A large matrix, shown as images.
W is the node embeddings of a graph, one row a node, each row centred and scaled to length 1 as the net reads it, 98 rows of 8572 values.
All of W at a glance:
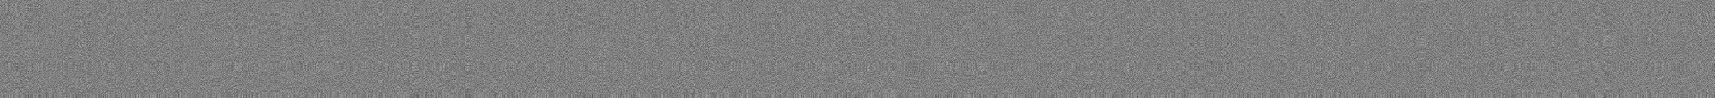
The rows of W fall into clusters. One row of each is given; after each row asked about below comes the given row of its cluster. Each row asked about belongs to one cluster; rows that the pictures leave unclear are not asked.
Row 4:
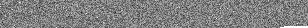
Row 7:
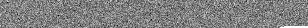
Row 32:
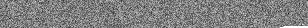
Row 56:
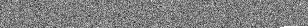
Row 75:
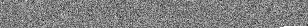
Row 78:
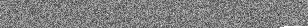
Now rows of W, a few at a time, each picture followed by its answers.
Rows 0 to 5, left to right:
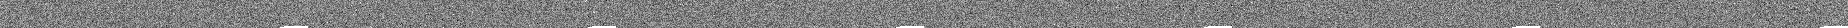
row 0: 78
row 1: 7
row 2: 32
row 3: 75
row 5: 78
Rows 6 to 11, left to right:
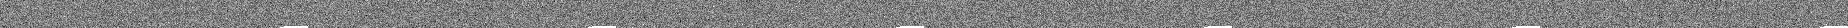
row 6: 75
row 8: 4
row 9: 75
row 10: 4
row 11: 75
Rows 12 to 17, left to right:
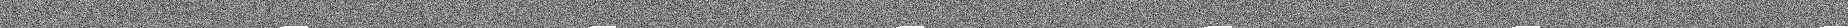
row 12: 75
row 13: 32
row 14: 32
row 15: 32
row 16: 4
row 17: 56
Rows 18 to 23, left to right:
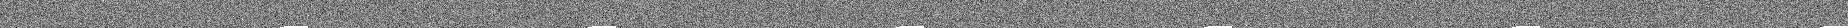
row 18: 4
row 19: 78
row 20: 75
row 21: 32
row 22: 4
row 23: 32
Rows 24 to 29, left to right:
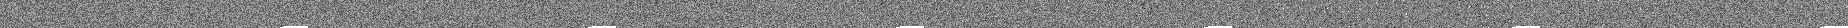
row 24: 32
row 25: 78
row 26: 4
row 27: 4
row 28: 78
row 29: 7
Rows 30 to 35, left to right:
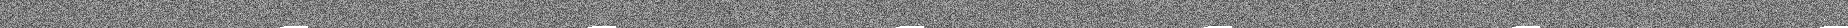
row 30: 32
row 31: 78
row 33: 75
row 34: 32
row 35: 56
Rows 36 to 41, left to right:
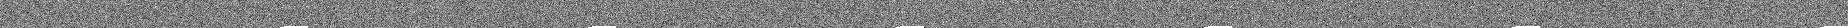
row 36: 7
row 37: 56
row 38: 7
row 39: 7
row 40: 78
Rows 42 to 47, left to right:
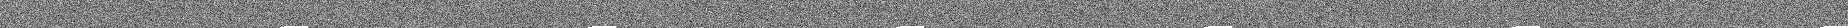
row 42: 7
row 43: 56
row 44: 7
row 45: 7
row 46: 75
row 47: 32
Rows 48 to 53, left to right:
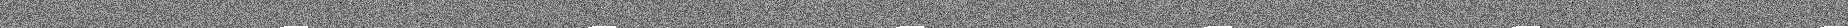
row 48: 4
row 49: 56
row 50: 32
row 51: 75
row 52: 7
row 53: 56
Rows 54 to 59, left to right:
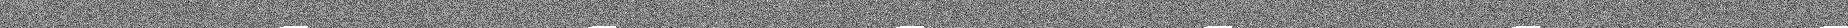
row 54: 75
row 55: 32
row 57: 78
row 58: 7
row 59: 75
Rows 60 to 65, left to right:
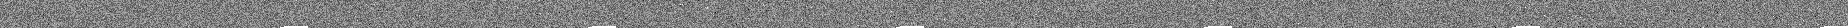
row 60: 4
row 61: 32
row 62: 32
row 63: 56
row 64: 56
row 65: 4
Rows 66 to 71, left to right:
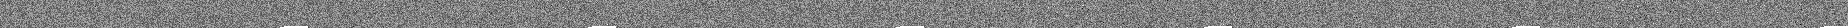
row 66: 56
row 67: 56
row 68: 7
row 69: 56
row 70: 56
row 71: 4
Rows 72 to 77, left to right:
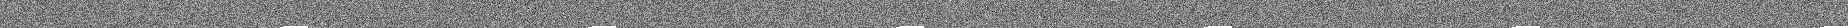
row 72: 32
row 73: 4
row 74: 32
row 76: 56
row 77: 4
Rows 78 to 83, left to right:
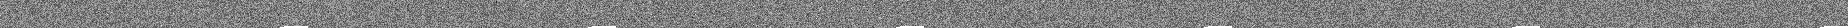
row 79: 75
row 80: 32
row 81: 78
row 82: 32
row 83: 56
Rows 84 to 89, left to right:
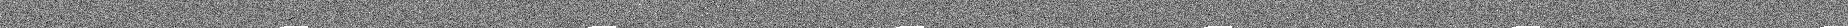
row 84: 7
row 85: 78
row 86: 75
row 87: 56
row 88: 7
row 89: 4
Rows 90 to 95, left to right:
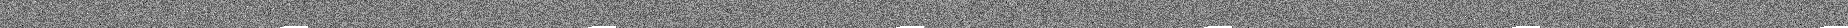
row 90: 32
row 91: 32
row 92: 4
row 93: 75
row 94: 4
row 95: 4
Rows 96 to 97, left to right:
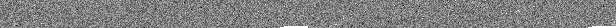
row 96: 4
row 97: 4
